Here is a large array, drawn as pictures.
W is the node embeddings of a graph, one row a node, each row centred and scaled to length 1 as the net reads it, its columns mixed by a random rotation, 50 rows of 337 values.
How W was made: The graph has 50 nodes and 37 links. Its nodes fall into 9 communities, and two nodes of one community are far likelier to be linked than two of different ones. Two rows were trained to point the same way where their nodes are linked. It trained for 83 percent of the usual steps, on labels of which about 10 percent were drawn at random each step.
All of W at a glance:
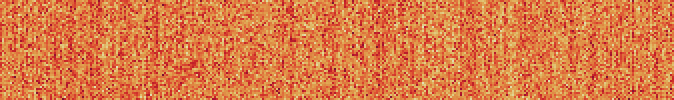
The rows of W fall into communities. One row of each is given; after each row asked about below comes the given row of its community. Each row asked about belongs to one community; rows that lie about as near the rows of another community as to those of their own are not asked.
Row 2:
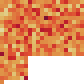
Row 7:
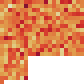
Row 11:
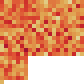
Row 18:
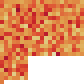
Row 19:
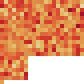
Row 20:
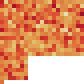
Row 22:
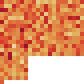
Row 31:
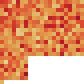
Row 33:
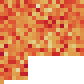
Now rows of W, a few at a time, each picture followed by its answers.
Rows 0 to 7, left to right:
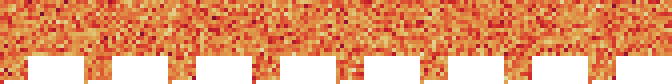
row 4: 33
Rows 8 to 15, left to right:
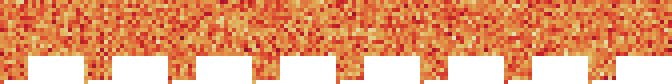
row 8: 20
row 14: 7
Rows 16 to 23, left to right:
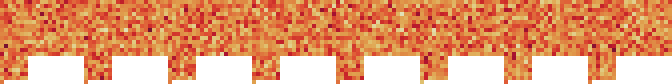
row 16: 33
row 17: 11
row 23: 22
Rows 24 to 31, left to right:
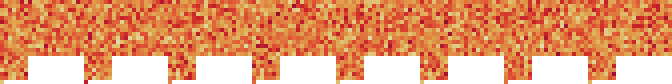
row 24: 19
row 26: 31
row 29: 31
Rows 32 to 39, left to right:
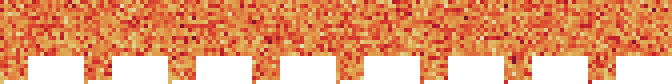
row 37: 2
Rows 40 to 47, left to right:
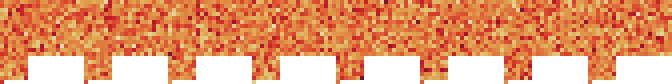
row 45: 18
